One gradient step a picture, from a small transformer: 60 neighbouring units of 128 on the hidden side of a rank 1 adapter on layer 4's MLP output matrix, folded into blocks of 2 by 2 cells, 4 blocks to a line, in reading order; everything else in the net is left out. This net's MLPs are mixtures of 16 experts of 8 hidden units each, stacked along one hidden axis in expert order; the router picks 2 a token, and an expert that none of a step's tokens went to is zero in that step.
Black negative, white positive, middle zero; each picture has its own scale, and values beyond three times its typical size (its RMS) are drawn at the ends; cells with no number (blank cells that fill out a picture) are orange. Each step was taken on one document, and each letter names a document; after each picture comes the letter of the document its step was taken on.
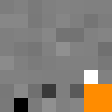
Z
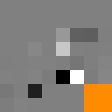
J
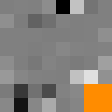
Z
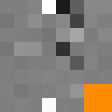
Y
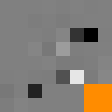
J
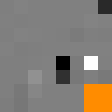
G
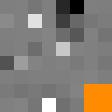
Y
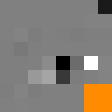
G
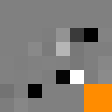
J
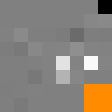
G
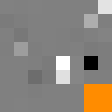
G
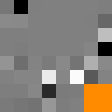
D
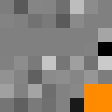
D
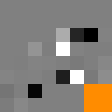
J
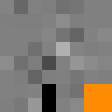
Z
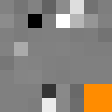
Y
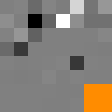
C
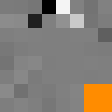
Y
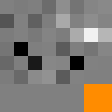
C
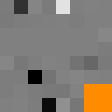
D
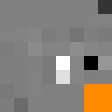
G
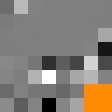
D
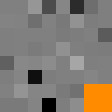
Y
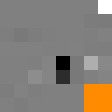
G
